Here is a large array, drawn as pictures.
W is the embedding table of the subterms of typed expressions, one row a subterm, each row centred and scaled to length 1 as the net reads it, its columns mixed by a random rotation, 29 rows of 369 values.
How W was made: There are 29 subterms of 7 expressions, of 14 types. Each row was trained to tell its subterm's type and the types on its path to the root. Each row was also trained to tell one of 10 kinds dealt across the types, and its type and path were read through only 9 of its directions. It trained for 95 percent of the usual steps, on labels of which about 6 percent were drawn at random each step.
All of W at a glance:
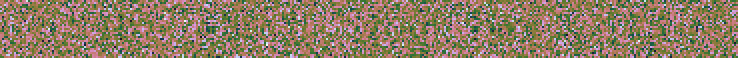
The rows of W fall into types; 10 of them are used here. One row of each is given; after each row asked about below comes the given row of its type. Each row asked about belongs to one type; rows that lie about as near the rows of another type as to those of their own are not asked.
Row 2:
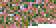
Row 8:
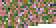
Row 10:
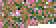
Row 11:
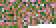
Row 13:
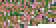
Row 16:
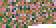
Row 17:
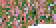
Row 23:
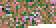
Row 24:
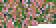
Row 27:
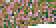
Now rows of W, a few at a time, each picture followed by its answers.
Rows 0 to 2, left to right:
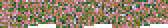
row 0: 24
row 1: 17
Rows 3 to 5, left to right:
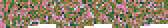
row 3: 10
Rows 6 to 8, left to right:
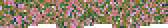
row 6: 23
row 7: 17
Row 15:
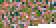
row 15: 13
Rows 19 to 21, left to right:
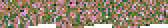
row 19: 8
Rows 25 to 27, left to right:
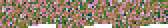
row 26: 16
